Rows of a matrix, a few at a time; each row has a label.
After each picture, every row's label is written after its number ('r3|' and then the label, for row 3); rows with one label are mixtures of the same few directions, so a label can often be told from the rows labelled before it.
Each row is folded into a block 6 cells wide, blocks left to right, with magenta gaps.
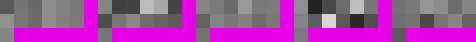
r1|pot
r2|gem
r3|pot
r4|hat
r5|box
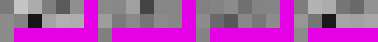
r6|hat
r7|pot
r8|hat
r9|hat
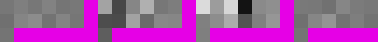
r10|hat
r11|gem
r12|pot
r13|hat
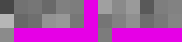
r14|pot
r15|pot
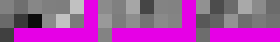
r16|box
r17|pot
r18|gem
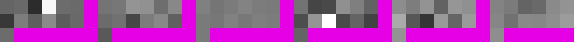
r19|pot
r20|box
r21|gem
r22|hat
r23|hat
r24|box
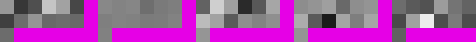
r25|gem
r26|pot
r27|gem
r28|hat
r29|hat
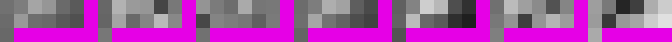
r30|box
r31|hat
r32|pot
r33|box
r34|box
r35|hat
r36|box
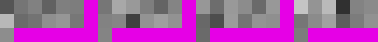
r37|pot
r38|hat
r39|gem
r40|pot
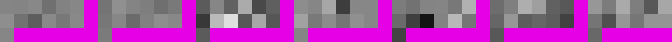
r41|hat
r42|hat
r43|hat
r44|pot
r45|box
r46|box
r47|gem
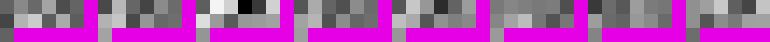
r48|hat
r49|gem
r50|gem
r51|gem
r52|gem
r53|box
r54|pot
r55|gem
